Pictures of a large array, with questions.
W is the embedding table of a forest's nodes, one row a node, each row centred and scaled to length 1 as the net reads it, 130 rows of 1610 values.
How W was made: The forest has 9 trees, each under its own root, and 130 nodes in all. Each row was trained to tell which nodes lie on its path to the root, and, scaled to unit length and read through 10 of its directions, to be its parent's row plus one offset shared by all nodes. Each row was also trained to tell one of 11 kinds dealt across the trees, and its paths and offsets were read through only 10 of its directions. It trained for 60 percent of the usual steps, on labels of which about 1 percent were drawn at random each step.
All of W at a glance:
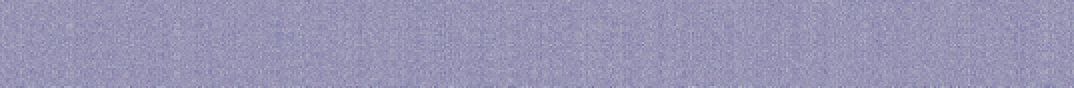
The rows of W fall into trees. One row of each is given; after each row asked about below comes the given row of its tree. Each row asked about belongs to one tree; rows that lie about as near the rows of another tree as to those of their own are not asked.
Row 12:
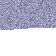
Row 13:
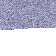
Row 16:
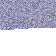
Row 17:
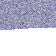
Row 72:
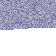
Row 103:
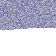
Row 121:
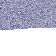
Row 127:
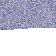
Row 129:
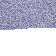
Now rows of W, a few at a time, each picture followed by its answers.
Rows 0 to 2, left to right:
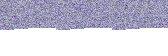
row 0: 72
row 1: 103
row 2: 127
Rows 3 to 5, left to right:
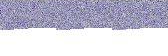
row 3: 16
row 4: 17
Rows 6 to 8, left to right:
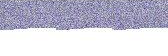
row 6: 127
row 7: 127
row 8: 16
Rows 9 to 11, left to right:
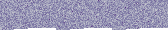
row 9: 16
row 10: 129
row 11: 13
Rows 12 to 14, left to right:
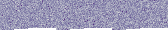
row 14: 121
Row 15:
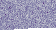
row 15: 129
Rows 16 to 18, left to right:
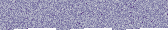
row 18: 103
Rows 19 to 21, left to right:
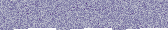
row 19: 127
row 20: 17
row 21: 16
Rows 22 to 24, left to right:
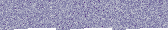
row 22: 13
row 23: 121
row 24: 13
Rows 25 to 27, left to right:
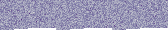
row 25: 72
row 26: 13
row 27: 103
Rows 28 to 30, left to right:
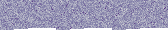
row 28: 72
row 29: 72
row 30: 17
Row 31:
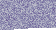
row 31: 121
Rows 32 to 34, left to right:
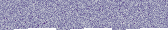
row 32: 12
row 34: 127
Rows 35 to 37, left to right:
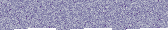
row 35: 103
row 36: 17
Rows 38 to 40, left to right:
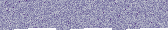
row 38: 17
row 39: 13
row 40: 17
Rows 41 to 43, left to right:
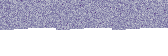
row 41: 129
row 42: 12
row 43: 129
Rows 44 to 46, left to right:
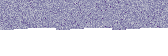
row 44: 16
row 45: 103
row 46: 121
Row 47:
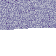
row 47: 16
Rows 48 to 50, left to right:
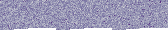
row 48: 17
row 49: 121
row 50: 13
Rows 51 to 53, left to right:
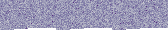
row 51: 17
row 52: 13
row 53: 103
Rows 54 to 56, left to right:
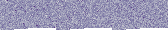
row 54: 103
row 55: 121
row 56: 103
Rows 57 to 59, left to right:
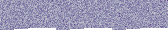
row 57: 121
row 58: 127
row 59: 103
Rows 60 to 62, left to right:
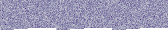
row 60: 13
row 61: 17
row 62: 13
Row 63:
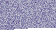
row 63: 16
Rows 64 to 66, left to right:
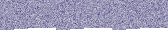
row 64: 121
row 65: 17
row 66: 103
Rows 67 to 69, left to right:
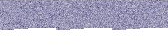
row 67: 103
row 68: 103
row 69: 121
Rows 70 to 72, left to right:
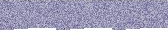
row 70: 129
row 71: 121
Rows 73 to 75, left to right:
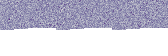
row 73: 12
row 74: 17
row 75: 72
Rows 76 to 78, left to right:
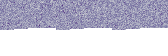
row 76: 103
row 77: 72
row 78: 13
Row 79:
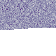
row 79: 12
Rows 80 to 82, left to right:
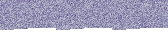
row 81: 13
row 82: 12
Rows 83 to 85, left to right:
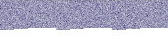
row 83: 121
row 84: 103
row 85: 17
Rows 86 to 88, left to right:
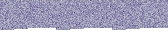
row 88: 13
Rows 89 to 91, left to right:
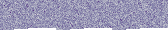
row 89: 121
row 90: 16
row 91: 13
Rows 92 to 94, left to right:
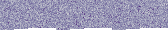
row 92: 129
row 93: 17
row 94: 129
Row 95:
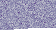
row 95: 72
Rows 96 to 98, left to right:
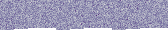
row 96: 16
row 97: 127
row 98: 16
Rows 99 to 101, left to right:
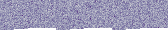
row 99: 127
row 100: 16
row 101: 127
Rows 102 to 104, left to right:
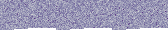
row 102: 12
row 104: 103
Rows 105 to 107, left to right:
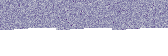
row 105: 121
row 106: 17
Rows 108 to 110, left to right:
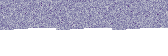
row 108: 17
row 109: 17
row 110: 17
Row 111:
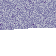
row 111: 129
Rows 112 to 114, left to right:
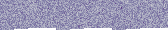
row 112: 121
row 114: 129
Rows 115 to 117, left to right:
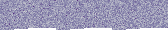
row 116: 12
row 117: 103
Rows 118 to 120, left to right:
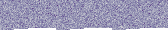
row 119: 12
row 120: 13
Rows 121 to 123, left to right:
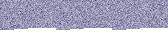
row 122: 103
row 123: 13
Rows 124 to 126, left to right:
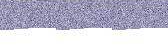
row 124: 12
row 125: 72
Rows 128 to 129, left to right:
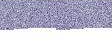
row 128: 12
